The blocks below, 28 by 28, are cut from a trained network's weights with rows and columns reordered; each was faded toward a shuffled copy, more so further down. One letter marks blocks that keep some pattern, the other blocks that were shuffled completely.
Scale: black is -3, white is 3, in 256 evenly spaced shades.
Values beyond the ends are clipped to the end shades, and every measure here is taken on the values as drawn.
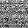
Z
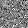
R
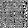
Z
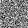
R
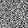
Z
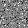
R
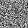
R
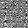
Z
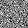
R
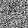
Z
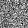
R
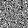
R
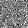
R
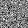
R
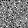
R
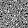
R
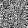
Z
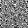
Z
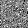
R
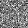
Z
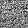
Z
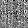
Z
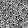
R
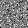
R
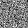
R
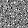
R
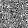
R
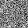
R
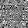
Z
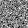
R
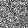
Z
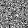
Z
